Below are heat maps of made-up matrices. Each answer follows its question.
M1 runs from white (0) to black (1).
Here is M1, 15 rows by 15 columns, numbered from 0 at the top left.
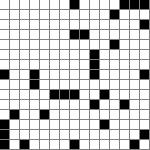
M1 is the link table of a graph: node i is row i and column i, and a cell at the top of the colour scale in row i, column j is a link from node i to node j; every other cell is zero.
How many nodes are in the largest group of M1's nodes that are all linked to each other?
3
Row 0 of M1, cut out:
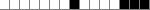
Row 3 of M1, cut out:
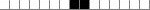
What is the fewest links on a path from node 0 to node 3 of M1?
2
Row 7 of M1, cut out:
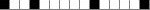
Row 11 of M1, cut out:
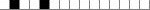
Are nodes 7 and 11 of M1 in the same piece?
no
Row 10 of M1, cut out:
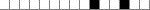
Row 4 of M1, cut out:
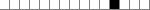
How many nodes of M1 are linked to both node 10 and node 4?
0
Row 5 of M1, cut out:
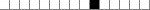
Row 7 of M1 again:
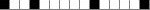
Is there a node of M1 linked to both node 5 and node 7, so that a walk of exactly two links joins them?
yes
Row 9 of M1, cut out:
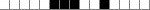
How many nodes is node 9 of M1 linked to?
4
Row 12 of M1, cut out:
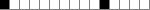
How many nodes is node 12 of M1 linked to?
2
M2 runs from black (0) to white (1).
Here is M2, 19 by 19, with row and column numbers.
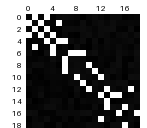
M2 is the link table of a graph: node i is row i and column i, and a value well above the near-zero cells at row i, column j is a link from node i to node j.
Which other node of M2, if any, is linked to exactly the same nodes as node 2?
node 0
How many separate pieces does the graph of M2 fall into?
1
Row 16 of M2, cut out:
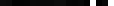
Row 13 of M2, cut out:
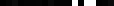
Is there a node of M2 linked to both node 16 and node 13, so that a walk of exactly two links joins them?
yes
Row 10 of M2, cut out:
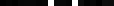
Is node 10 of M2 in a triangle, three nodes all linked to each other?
no
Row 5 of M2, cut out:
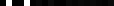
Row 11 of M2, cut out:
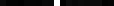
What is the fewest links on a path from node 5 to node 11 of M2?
4
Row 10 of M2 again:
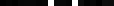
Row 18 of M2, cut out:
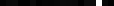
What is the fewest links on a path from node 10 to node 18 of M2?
5
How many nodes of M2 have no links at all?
0
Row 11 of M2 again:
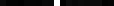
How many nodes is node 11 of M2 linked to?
1
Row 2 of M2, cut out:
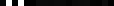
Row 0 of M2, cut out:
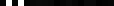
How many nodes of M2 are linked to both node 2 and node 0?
2
